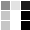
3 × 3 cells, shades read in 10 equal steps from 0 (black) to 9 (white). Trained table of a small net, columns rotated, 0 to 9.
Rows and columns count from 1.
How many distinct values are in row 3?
3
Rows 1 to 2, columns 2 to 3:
8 1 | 9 0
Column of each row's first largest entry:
2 2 2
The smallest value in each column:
5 8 0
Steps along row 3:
up down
